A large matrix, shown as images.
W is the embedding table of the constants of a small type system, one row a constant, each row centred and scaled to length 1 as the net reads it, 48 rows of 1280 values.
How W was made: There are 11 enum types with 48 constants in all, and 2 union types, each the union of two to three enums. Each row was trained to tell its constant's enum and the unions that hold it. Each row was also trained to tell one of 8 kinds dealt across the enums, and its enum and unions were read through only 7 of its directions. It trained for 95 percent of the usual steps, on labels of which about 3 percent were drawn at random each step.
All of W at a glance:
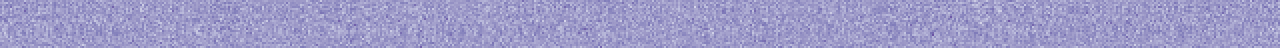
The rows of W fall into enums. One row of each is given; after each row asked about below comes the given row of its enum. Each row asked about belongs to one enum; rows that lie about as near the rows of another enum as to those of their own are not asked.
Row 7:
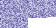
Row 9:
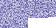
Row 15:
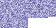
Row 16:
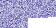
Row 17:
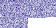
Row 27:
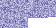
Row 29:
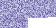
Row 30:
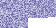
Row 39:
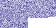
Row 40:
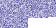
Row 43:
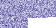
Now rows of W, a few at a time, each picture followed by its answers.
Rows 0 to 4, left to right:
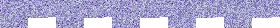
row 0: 17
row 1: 9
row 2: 43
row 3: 29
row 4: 16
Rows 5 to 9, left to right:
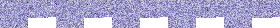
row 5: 17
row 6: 7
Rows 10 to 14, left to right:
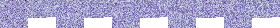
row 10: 7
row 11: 43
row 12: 30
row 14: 40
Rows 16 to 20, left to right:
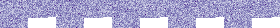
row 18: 7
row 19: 9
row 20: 9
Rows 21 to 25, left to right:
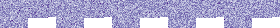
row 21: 9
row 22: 9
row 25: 29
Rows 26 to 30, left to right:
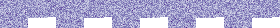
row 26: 29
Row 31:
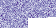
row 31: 7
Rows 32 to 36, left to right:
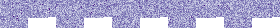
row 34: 30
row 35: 29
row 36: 40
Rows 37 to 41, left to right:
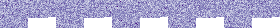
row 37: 29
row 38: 27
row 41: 30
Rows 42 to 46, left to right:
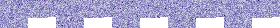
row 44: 16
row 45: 27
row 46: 30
